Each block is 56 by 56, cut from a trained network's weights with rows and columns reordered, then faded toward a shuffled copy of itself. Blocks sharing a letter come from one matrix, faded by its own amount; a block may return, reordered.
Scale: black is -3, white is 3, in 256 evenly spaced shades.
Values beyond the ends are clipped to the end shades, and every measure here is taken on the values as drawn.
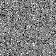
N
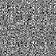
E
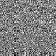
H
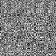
H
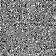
N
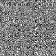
E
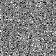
N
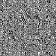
E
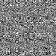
H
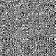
E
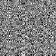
E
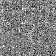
N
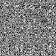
H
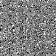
N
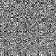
E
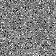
N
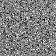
N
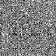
E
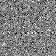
N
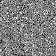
N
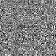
E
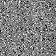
N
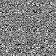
H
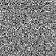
H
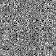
E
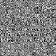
E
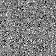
N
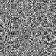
H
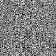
E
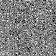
N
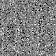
N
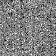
N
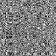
E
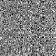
E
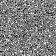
N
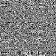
H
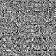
E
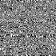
H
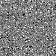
N
